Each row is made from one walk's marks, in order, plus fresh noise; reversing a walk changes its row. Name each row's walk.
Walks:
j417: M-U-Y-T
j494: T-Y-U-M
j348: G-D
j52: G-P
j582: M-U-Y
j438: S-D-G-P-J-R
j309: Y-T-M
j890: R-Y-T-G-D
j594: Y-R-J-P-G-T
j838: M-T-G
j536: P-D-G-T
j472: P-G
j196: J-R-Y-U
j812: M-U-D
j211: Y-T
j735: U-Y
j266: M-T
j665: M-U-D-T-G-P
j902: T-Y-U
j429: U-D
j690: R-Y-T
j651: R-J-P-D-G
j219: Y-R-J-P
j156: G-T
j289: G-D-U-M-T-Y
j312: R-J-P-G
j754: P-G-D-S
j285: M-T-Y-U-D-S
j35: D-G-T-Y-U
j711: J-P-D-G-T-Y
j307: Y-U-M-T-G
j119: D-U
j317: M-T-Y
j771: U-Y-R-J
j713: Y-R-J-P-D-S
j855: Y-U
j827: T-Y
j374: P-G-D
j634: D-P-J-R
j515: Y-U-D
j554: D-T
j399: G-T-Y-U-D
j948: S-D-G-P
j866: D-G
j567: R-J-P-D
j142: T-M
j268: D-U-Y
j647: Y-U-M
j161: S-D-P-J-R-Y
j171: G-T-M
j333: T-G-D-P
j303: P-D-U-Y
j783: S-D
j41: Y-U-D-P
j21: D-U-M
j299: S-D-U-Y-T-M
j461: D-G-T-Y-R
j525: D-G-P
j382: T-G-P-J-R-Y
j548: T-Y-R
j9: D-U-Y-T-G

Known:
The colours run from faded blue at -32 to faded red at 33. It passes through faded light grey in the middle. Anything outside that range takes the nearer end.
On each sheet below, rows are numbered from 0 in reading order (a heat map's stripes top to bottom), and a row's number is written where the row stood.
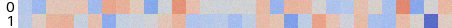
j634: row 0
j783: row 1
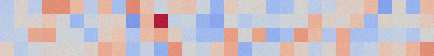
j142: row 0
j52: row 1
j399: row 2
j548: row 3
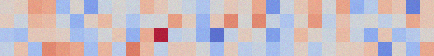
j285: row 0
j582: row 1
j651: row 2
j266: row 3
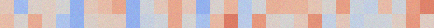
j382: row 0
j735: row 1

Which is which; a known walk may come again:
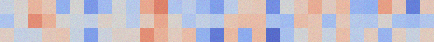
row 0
j754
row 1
j429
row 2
j307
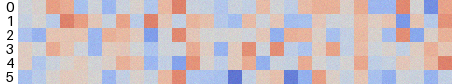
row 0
j713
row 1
j309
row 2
j634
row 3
j582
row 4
j548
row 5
j348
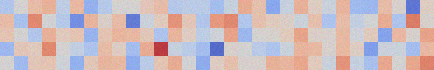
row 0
j783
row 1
j196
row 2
j211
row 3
j333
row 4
j161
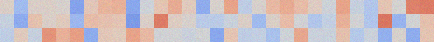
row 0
j382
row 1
j438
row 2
j554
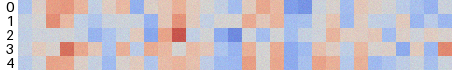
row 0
j21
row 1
j119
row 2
j472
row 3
j299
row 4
j399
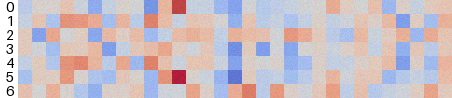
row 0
j52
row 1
j266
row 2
j771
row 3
j156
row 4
j142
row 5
j665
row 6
j735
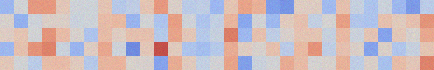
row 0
j812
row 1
j461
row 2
j417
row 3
j41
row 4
j690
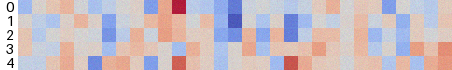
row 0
j525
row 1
j838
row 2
j9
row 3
j827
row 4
j219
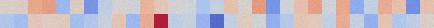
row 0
j285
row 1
j651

